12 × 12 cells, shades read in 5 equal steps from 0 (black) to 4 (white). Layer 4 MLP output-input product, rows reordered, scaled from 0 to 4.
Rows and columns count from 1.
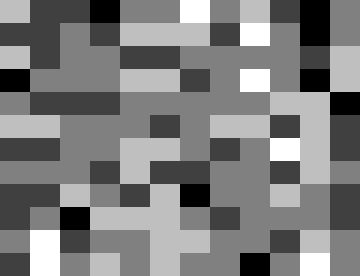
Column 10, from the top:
1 2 2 2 3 1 4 1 3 2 1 2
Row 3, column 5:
1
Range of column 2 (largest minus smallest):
3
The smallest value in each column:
0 1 0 0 1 1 0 1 0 1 0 0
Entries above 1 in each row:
7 7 8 9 8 9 8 8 7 8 10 10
